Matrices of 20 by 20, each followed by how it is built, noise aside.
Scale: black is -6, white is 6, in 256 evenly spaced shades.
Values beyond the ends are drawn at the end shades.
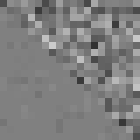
upper triangular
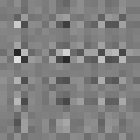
low rank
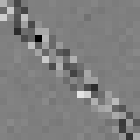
banded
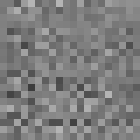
low rank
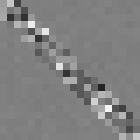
banded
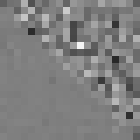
upper triangular
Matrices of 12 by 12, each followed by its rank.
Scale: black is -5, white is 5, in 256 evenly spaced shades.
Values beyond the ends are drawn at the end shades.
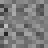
two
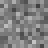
full rank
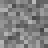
full rank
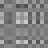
one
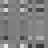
one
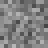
full rank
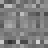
two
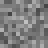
full rank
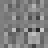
two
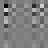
one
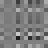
one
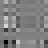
one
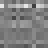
two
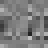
two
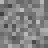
full rank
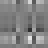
one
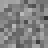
full rank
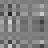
one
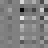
one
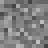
full rank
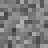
full rank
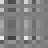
one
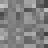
two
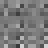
two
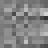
two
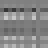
one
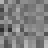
two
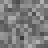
full rank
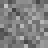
full rank
